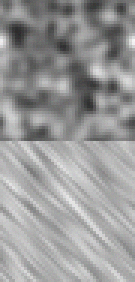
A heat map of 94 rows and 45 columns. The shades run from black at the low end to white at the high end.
The table splits into 2 rows of 1 panel. Panel 1,1: middling, blotchy, strong in contrast. Panel 2,1: high, slanting down to the right.
